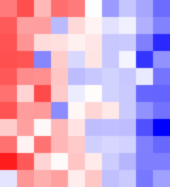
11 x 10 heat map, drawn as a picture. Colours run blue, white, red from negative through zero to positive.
Slope: up to the left. Ninth with the lowest average: bottom right. Stripes: none. Roughest part: bottom left.
